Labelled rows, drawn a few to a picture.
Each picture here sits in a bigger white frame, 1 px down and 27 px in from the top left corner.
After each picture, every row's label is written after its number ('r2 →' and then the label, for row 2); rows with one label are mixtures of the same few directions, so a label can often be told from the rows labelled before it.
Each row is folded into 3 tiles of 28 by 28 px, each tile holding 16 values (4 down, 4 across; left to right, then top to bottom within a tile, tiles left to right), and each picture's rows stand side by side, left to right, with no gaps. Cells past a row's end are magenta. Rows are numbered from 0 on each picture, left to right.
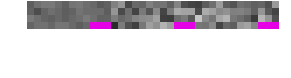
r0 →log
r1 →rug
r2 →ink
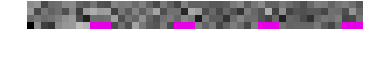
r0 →rug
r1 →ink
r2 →ink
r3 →ink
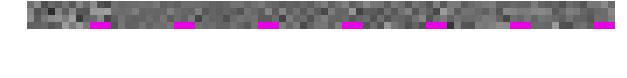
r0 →rug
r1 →rug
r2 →ink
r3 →ink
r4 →ink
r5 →rug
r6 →log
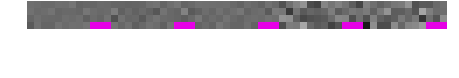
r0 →rug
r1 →ink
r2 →ink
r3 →log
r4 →rug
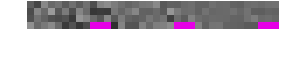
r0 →rug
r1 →rug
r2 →rug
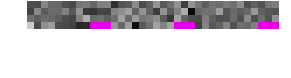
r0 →rug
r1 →ink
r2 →rug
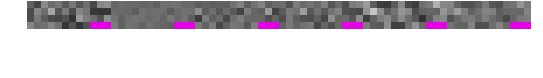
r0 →rug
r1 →rug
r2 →ink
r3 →rug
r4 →log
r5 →log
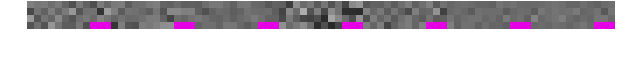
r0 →ink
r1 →rug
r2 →log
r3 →rug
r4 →ink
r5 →rug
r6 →ink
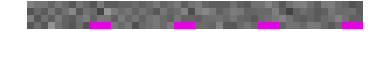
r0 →ink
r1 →ink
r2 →log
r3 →log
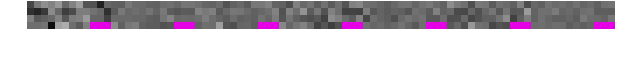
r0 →log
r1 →rug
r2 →log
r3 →rug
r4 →ink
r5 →ink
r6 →rug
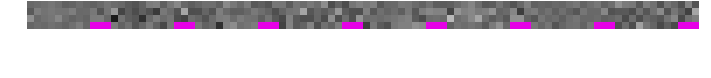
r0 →ink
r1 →ink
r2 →log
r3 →rug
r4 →rug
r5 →ink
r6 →ink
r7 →ink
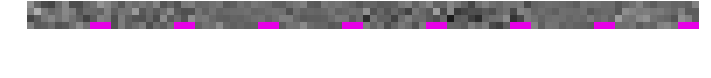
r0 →log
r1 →rug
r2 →log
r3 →log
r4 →ink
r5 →ink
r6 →rug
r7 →ink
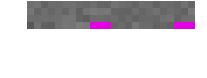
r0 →rug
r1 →ink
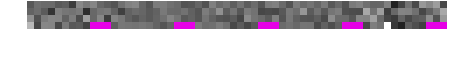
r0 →rug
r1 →log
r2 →rug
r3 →rug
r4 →log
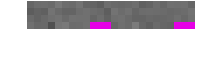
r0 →log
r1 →log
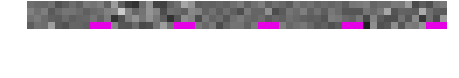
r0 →log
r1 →log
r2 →ink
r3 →rug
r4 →rug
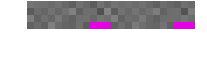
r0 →ink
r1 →ink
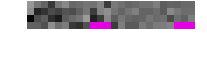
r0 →ink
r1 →rug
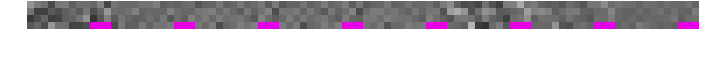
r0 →ink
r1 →rug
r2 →ink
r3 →ink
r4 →ink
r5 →log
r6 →log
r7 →ink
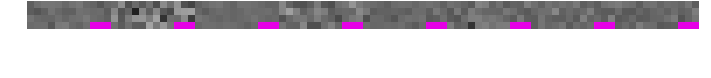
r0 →log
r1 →rug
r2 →log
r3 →log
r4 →ink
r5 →log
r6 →rug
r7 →ink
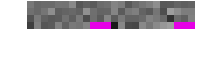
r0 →rug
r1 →rug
